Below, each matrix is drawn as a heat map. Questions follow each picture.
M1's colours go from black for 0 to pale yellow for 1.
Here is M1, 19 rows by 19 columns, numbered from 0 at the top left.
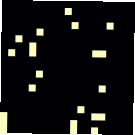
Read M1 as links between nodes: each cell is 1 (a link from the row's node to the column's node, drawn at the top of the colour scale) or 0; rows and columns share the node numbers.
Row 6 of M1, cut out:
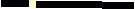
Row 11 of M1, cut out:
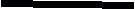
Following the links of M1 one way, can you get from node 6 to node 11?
no
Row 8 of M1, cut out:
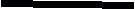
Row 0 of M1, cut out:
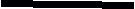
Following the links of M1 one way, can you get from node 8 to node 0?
no
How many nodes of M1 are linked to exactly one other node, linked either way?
4
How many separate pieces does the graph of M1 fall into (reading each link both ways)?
2
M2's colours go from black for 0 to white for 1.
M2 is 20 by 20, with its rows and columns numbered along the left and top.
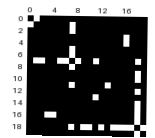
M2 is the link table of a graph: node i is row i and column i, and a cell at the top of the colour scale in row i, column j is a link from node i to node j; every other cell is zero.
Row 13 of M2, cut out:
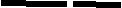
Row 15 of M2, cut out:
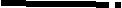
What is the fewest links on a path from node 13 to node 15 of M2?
4
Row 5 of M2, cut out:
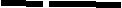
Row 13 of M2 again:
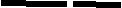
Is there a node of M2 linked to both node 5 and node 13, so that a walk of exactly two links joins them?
no
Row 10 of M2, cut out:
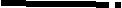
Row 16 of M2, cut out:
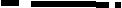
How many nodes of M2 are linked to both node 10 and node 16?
1
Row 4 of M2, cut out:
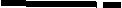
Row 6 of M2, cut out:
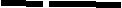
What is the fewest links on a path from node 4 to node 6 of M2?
4
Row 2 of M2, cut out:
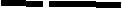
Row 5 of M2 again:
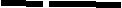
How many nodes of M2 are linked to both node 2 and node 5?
1
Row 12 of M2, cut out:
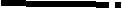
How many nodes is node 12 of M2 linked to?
1
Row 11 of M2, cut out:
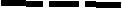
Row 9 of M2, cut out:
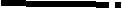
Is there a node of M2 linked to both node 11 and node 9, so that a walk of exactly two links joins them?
no
